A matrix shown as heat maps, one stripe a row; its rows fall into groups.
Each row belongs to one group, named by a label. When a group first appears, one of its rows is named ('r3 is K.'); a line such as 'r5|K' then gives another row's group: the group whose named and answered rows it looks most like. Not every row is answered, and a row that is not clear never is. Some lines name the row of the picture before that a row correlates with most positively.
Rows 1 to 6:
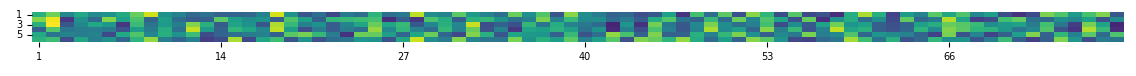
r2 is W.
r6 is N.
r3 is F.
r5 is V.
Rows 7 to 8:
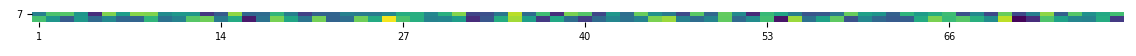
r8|F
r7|N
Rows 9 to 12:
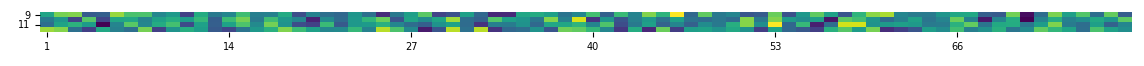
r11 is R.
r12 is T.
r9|N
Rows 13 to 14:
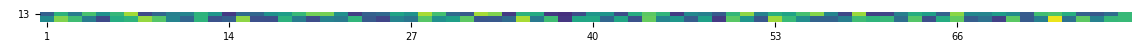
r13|V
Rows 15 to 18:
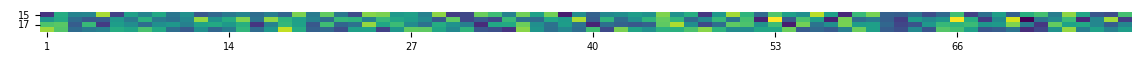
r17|F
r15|V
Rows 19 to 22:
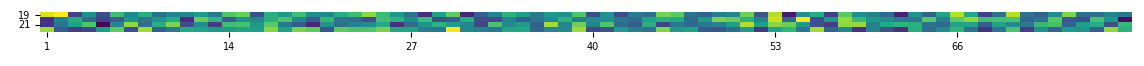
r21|R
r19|W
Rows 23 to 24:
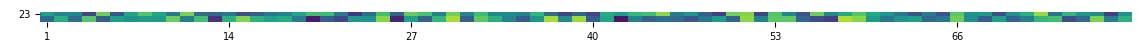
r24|R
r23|V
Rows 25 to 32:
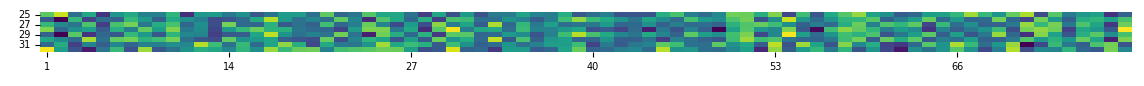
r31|F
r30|R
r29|T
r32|W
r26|T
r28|R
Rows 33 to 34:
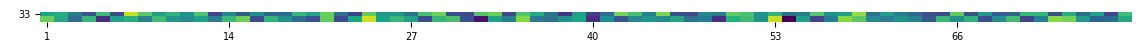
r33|V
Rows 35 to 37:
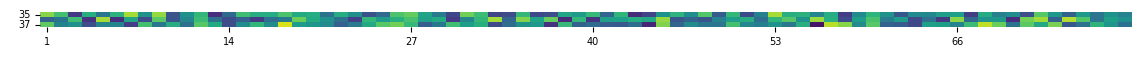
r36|V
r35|N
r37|F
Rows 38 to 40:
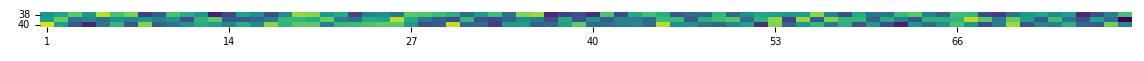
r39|F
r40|W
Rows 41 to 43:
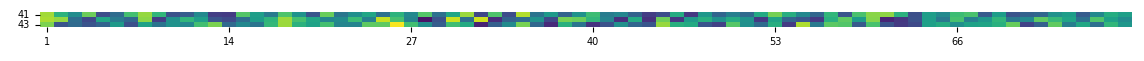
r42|T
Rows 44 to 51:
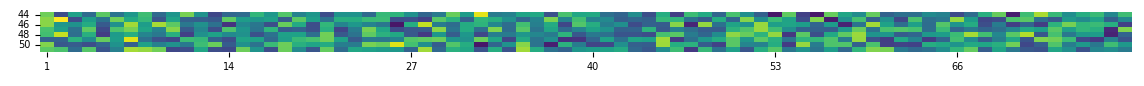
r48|F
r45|W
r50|F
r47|R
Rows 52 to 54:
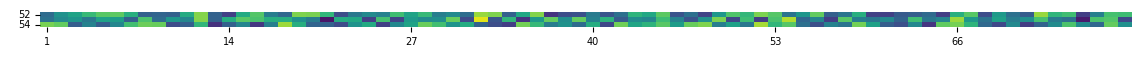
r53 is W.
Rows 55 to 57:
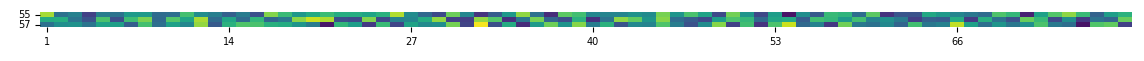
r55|T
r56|V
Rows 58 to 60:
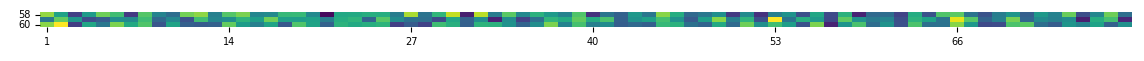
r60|W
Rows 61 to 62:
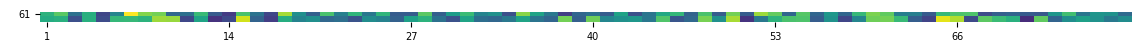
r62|N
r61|N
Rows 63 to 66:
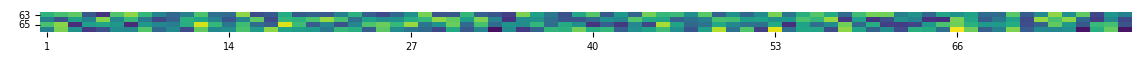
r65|F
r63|N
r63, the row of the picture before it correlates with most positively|61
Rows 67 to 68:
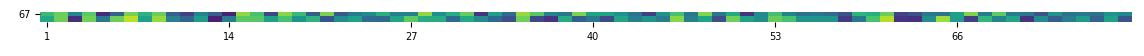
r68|N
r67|N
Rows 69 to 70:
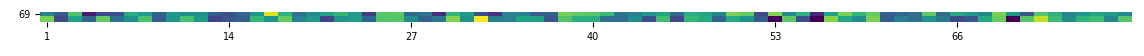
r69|T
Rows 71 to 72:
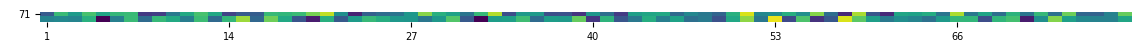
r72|R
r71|V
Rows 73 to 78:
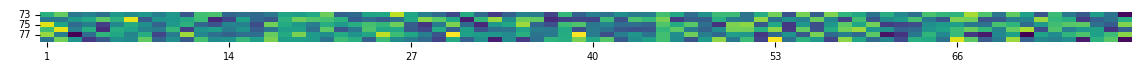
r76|F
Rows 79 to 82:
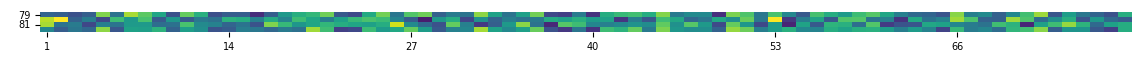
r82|V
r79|V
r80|W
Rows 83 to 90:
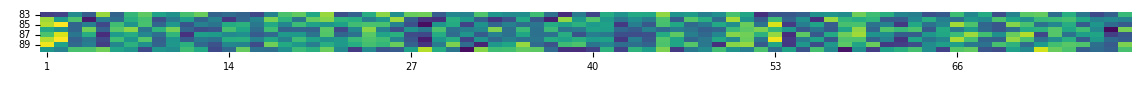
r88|W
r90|V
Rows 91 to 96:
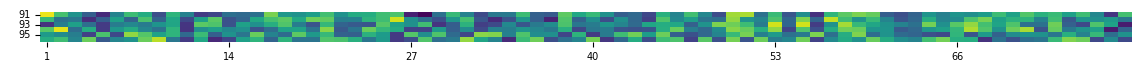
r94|F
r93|F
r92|F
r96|N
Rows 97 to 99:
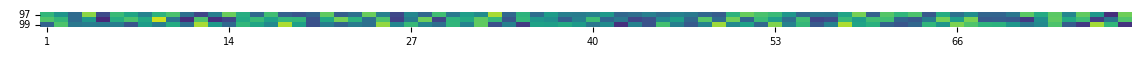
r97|R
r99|F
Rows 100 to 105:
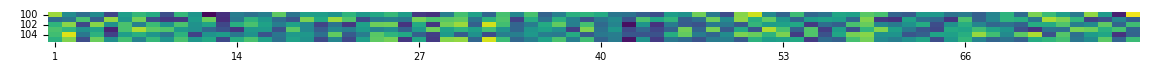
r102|R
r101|V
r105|R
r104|F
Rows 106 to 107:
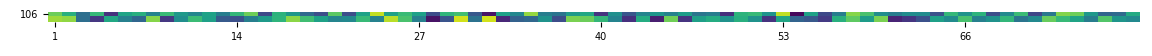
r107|T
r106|R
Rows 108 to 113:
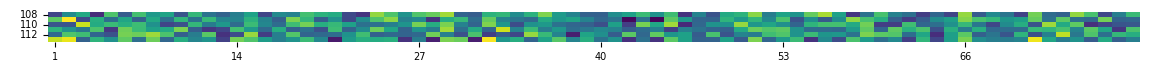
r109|F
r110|V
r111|R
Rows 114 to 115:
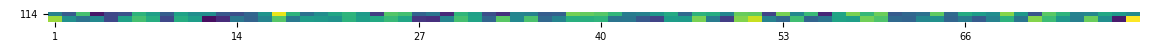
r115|T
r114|T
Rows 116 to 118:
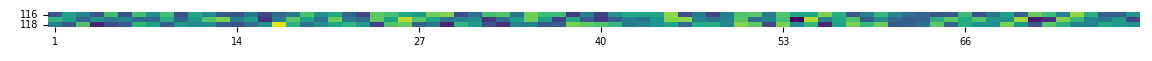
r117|F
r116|V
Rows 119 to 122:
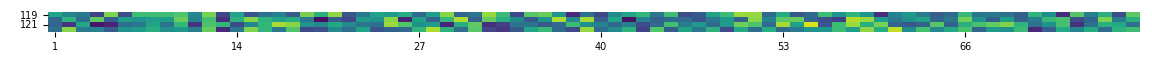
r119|V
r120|R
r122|N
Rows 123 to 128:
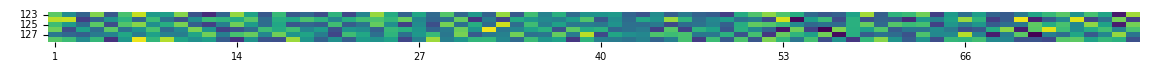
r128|N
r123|R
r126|T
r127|W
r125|R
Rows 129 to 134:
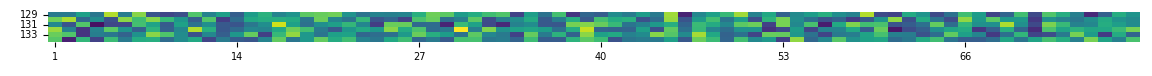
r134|T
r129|V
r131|T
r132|T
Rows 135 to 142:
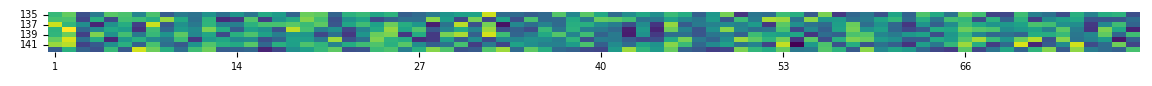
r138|F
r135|W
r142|V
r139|R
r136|N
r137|W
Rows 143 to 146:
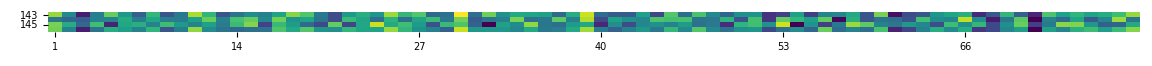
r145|R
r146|T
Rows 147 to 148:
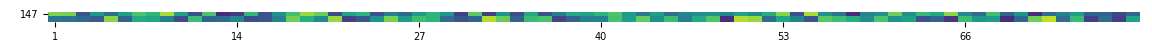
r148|V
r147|N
